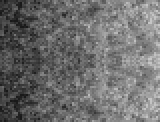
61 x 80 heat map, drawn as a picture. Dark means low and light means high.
The field climbs toward the right. No single row or column stands out from its neighbours. The top and bottom halves mirror each other. No regular stripes run through it.
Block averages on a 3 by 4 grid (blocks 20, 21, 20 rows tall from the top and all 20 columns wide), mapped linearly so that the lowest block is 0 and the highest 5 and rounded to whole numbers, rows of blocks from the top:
0 2 4 5 / 0 2 3 5 / 0 2 4 5
